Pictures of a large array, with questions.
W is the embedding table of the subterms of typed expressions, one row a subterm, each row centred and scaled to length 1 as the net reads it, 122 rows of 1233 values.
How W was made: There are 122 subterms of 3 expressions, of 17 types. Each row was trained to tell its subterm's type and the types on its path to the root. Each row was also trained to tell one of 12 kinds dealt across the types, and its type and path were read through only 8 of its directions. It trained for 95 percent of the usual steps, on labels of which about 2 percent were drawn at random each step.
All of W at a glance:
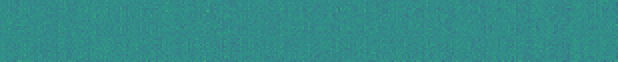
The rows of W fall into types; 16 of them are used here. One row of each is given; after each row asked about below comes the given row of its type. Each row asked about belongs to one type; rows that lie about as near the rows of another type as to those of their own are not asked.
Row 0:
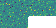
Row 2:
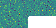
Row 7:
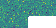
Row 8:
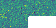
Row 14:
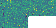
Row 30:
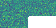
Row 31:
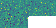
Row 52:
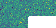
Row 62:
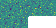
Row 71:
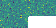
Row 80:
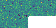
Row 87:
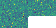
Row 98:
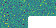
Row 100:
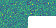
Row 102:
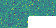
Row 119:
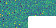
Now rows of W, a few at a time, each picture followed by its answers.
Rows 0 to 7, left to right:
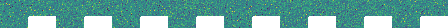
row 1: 7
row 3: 102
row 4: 119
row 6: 52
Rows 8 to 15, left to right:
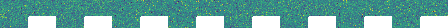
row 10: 31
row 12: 52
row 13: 8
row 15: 71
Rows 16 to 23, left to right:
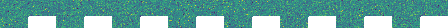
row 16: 100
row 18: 62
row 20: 87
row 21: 7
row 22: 30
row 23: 30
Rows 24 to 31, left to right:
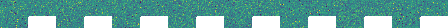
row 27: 80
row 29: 119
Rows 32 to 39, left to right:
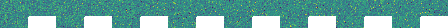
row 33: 8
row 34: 100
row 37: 102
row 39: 31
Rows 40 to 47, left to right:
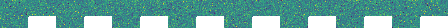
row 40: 98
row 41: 2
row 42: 98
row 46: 98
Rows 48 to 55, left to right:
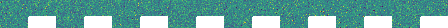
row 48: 2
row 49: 87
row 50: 62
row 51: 102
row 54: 71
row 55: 30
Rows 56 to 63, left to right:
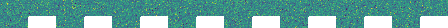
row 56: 7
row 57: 30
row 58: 119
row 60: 87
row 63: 2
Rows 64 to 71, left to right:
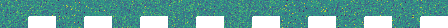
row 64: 100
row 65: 80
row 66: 80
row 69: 119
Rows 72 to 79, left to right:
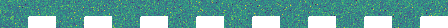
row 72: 87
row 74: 100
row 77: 80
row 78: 62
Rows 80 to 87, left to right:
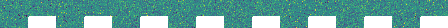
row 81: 119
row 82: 100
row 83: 0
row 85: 0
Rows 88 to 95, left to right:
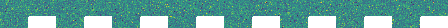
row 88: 62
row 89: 31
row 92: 100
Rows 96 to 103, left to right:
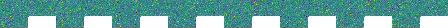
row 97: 87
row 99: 102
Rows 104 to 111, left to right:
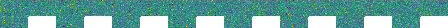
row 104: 87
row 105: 52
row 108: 31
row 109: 7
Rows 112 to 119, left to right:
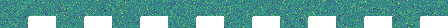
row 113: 102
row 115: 30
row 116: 30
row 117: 98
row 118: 102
